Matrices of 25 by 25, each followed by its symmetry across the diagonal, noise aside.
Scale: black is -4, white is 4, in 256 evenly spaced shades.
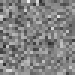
neither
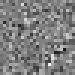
antisymmetric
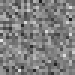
antisymmetric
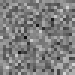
symmetric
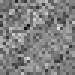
symmetric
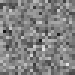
neither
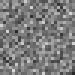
symmetric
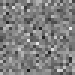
antisymmetric
